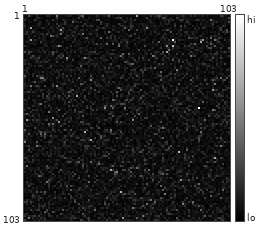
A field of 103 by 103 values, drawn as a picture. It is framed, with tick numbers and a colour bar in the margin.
Slope: none. Histogram: skewed, a long tail of high values. Mirror symmetry: none. Stripes: none. Seam: none. Odd rows or columns: none. Grain: fine. Average level on the scale: 10%.
